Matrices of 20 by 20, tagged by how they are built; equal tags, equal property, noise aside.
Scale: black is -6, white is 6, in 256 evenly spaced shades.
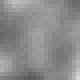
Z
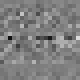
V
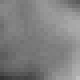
Z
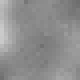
Z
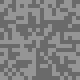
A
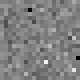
A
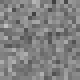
A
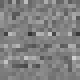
V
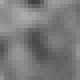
Z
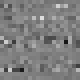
V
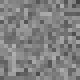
A
